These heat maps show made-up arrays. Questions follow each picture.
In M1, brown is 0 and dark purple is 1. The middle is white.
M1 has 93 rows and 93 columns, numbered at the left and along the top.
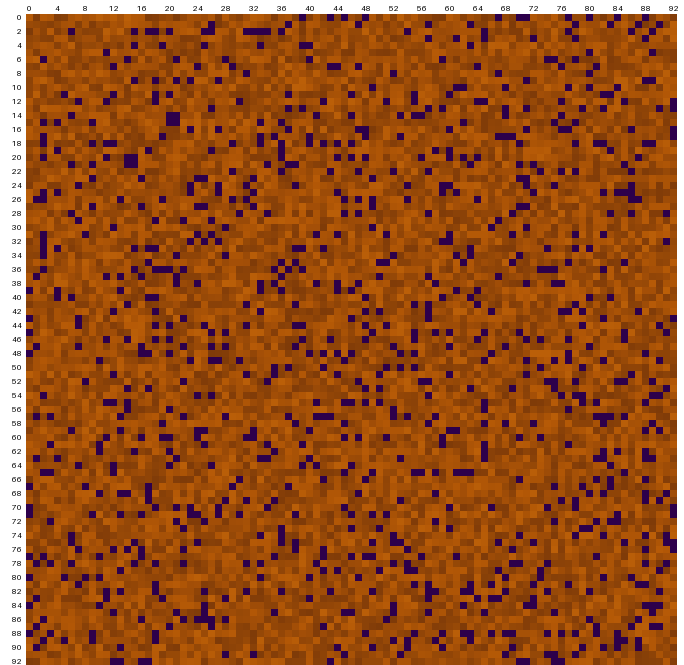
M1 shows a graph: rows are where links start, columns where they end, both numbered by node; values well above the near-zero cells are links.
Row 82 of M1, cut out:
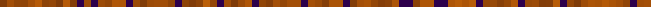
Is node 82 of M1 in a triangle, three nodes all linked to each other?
yes
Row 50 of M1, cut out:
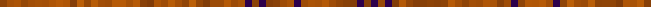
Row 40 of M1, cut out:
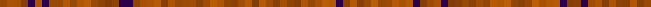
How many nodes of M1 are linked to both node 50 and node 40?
0
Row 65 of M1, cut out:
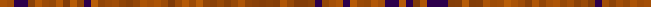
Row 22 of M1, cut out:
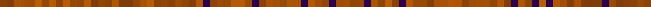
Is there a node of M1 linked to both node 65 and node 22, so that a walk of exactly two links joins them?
no
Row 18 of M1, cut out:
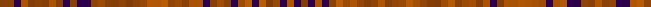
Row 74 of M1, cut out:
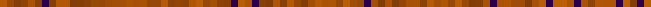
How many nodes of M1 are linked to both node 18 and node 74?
6
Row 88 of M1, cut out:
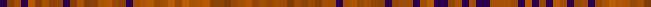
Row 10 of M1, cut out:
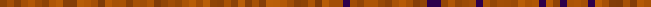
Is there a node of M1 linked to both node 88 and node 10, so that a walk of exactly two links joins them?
yes
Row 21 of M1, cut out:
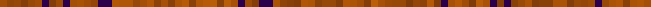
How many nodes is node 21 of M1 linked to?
11
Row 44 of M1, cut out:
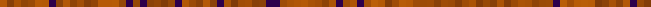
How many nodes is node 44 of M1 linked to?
11
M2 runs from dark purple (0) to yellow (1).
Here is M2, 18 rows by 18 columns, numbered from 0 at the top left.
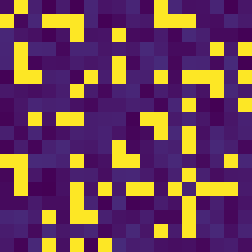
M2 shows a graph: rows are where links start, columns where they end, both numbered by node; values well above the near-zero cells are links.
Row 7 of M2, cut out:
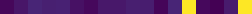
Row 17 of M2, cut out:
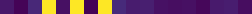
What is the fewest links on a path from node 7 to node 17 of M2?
1
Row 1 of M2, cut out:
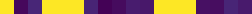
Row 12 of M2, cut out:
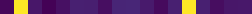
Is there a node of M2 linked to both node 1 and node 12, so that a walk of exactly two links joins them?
yes
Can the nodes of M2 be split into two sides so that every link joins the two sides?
no
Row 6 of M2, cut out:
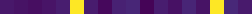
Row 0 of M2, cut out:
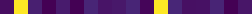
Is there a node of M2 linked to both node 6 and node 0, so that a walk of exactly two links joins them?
no
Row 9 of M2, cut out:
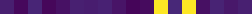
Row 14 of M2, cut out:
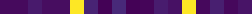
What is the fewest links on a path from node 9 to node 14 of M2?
2
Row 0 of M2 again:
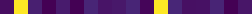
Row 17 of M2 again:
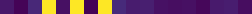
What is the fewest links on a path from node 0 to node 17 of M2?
3
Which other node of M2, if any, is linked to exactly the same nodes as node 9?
node 16
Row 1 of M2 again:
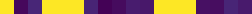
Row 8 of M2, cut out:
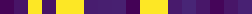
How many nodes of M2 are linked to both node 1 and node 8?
3
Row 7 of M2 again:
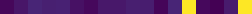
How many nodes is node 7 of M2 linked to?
2
